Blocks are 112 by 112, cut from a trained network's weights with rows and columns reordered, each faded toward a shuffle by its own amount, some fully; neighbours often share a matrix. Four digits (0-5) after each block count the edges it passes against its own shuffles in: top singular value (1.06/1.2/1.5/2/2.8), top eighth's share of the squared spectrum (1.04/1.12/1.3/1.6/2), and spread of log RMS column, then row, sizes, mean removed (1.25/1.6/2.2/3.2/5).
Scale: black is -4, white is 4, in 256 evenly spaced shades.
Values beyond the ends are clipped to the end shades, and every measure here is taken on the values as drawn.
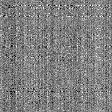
4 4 1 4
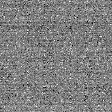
3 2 2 0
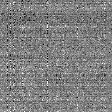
4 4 3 1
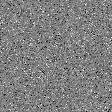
0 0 0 0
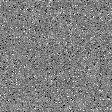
1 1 1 0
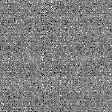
3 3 3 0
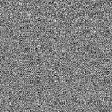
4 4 2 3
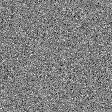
0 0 0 0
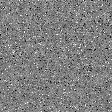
0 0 0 0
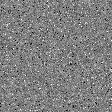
0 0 0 0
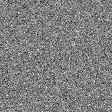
0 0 0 0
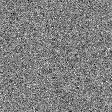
1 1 0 0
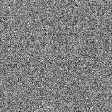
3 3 1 1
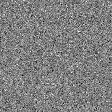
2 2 0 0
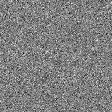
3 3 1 1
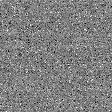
1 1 1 0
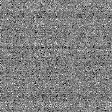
3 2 2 0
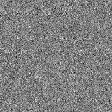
3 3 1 2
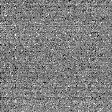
3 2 2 0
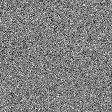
1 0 0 0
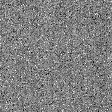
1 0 0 0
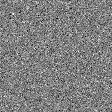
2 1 0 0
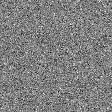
1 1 0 0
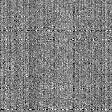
4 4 1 3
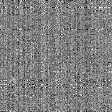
4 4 1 3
